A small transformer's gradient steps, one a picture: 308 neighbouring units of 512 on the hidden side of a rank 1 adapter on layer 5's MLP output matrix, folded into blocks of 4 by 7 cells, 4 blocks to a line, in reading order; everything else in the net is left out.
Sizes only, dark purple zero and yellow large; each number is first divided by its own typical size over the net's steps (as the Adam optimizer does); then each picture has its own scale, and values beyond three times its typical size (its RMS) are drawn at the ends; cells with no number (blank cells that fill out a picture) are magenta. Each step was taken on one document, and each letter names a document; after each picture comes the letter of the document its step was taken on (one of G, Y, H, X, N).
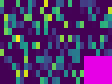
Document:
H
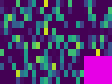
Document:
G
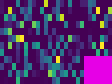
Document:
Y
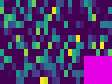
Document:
G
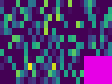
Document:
G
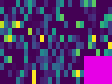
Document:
G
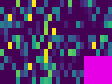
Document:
G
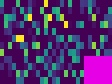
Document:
H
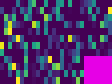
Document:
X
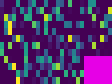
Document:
X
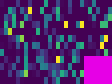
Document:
Y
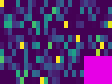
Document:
H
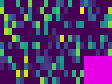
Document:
H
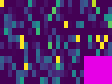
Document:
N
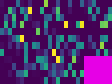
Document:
Y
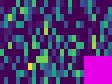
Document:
G
